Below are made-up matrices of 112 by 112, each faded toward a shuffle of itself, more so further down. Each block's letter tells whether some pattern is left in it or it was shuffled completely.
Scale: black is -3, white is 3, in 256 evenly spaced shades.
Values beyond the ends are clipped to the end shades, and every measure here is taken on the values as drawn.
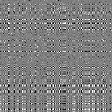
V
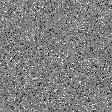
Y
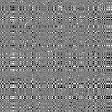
V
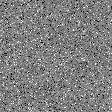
Y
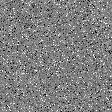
Y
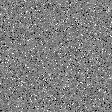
Y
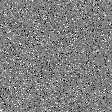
Y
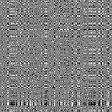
V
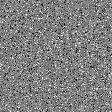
Y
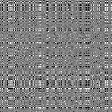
V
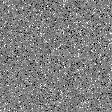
Y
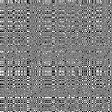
V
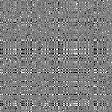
V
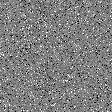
Y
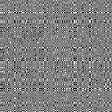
V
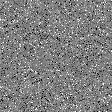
Y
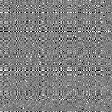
V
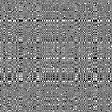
V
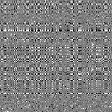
V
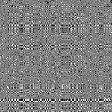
V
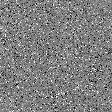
Y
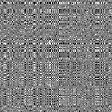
V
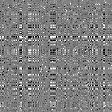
V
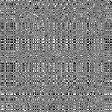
V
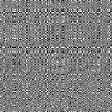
V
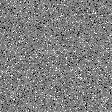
Y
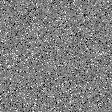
Y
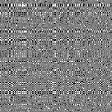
V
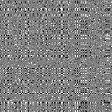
V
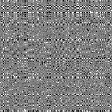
V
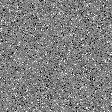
Y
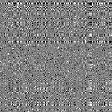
V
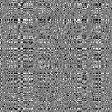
V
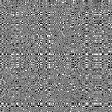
V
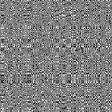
V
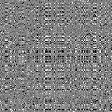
V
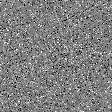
Y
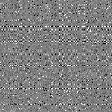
V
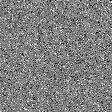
Y
